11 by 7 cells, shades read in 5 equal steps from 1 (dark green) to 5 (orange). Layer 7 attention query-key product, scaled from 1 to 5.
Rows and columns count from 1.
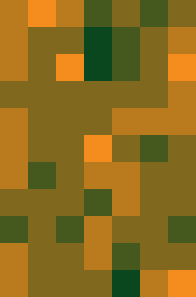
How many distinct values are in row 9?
3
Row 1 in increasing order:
2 2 3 3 4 4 5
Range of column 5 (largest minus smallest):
3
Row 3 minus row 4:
1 0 2 -2 -1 0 1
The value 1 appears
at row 2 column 4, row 3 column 4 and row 11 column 5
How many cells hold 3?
38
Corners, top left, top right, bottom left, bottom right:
4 3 4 5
